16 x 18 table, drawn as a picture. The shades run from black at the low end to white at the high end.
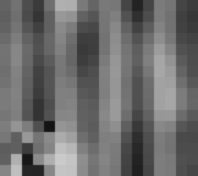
Average level on the scale: 40%. Stripes: upright, repeating 4 times. Odd patch: rougher, in the bottom left. Roughest part: bottom left. Histogram: bell-shaped.
